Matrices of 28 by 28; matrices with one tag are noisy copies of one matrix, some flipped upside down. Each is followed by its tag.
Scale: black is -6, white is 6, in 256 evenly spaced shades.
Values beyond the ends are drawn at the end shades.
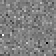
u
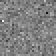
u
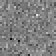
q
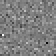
u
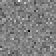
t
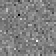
q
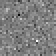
q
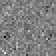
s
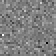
u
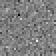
q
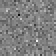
q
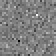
q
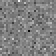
t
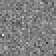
u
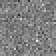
q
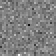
t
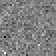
s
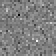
q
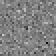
u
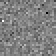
u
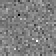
q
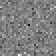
t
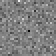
t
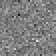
q
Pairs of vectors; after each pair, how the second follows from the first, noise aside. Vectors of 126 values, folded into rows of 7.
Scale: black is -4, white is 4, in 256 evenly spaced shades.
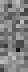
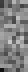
shuffled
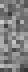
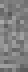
shrunk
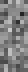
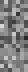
shuffled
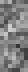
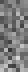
shuffled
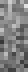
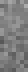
shrunk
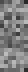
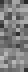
copied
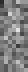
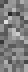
shuffled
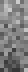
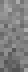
shrunk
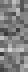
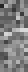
shuffled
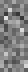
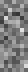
copied
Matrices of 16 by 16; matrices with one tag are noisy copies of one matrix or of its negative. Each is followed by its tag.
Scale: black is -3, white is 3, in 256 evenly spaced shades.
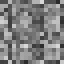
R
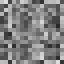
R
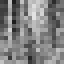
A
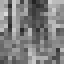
A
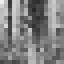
A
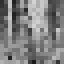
A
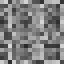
R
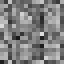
R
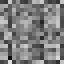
R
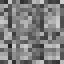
R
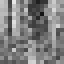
A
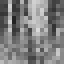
A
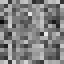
R
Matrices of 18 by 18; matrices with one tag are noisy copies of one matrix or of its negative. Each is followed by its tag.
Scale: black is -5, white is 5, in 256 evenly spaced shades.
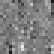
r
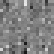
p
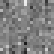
p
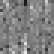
p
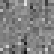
p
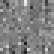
p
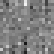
p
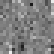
r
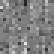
p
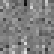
p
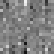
p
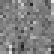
r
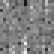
p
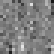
r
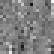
r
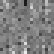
p
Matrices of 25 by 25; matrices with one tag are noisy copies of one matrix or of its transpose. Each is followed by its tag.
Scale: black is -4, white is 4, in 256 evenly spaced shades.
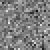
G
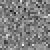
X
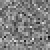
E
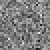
E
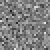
X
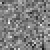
G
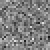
E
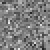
G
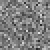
E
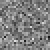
E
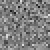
X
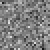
G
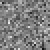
G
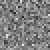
X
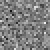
X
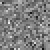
G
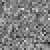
G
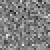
X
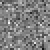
G
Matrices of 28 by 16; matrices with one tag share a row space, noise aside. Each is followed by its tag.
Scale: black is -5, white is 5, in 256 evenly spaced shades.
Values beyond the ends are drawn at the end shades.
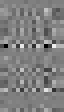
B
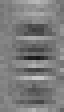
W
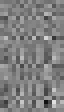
B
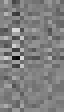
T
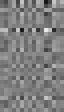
B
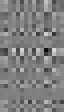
B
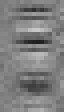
W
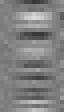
W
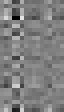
T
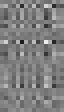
B
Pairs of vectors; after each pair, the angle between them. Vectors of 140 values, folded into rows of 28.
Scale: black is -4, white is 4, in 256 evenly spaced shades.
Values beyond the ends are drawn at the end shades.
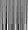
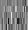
partly aligned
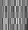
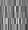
nearly parallel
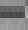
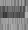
nearly parallel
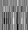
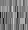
partly aligned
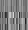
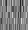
orthogonal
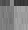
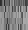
partly aligned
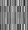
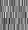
orthogonal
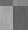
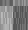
nearly parallel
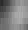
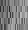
partly aligned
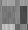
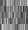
partly aligned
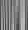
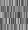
orthogonal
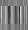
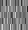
orthogonal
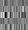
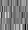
orthogonal
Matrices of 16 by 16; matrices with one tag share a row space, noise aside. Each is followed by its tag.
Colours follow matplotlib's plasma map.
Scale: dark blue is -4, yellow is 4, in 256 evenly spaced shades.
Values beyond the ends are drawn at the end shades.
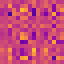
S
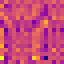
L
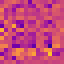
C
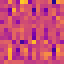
S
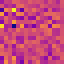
C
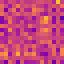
L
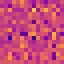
S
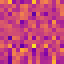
S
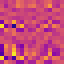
C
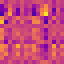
L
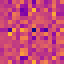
S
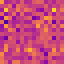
L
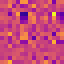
S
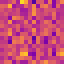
S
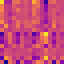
L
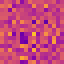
S
